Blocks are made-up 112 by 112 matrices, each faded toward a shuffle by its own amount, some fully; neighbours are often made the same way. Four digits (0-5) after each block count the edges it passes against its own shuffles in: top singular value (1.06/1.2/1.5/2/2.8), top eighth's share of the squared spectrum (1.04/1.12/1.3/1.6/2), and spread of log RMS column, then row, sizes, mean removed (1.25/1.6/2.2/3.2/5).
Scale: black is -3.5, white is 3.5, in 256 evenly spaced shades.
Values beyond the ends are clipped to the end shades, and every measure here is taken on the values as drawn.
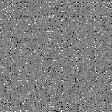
4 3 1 2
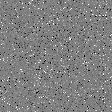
3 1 0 0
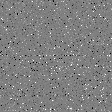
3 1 0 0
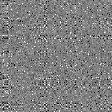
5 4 3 3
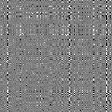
5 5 4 3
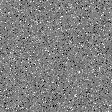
1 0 0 0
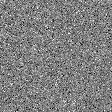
0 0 0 0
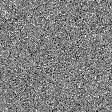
0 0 0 0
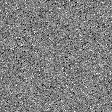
0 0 0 0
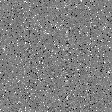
2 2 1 0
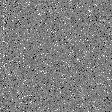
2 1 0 0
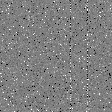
3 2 1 0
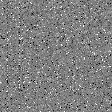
3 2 1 0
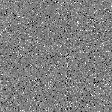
3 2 1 1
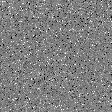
2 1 0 0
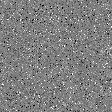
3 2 0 0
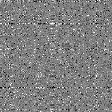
4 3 2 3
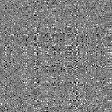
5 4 3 3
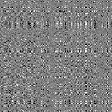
5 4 3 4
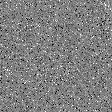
2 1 0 0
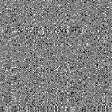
4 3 2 2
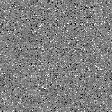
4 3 1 1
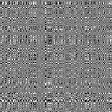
5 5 4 4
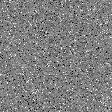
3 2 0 0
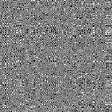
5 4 3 3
